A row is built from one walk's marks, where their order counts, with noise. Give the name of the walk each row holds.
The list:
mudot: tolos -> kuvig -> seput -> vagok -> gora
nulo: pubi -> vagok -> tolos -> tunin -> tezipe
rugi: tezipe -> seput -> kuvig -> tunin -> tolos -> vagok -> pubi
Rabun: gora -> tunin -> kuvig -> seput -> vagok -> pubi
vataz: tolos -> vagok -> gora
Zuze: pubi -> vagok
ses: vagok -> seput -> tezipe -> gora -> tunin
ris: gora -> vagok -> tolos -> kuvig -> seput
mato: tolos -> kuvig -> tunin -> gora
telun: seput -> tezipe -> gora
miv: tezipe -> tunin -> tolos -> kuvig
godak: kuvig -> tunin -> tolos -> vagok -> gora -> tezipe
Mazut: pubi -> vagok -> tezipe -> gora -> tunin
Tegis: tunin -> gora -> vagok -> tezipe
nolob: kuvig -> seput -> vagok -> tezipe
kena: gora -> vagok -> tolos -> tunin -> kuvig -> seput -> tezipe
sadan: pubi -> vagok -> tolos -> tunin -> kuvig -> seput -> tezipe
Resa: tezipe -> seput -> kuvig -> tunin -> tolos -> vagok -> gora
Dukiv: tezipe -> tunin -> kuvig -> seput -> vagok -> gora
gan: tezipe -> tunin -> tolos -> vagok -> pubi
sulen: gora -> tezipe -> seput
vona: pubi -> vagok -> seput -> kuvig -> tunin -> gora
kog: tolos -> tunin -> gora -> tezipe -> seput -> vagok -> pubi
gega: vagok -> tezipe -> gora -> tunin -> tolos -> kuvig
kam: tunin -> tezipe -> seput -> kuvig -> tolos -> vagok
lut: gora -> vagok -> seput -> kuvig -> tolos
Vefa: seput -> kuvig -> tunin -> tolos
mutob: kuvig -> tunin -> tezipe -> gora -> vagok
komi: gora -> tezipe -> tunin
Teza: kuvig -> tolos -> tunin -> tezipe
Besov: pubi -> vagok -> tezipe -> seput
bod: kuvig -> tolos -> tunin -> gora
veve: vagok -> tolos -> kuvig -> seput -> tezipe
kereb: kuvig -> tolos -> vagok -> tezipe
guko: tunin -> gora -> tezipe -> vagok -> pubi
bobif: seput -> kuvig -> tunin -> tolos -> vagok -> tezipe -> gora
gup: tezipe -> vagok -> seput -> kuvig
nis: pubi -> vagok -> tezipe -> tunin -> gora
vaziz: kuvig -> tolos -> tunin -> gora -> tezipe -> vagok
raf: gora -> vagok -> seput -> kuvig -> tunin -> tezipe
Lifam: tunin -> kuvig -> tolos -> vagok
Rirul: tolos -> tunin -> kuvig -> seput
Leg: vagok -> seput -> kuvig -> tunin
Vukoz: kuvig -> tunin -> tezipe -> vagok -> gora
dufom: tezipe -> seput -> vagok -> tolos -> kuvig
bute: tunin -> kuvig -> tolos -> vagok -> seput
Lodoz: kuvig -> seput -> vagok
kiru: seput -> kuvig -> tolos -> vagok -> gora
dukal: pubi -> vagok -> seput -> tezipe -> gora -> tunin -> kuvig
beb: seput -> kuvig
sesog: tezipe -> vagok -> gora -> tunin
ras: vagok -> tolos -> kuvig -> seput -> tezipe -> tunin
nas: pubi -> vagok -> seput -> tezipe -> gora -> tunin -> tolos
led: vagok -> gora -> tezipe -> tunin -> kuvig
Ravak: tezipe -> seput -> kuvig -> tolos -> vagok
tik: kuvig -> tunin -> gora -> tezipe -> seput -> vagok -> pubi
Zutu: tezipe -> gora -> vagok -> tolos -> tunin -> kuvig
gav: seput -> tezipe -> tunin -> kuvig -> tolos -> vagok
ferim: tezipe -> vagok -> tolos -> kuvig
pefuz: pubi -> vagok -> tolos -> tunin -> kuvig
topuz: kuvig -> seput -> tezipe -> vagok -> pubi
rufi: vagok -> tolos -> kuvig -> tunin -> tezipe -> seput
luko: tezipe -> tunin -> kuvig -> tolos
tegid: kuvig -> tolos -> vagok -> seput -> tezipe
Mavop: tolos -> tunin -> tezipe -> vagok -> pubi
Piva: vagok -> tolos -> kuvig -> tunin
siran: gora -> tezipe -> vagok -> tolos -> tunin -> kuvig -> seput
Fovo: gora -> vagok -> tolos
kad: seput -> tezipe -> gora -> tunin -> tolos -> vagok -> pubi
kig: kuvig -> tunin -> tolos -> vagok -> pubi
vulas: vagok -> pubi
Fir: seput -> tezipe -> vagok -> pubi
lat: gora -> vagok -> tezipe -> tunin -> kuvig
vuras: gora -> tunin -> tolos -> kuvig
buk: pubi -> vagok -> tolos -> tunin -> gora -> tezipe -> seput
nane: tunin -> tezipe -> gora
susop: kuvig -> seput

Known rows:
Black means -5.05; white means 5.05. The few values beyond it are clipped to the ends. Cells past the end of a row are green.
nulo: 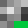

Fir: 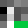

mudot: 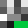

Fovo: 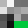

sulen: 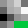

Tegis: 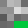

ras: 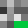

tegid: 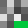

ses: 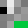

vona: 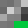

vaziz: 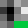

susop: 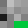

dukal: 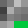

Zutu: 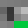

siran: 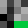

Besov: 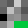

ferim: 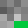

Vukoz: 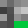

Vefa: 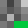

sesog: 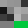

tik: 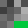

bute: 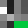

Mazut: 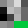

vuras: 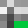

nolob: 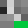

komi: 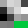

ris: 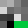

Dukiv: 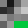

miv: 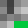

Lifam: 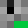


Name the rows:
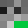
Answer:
topuz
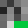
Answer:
kad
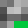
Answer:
nis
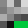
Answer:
mato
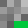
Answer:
Teza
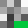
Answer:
bod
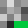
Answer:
Piva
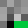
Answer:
godak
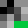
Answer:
gav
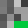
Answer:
guko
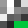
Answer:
vataz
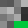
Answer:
sadan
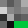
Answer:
Rirul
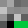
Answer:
kena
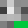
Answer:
Leg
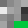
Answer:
pefuz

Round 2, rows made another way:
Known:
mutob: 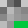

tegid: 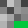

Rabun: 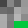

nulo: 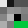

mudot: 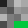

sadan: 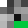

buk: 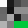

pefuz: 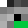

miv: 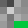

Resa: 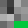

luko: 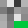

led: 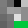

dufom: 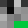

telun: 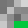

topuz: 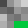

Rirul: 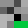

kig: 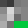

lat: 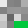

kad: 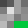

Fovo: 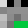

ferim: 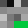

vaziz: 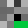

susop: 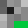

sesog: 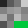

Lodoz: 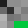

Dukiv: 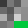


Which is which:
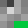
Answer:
vuras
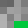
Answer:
ses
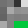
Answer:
guko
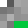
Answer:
vona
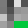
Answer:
ras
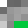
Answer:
dukal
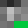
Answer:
godak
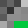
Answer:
tik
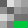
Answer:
kereb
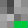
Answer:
rugi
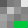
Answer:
vulas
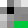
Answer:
Besov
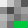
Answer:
lut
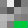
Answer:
Lifam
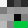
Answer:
Zutu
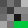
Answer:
kog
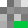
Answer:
nis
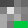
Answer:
gan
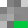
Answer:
Zuze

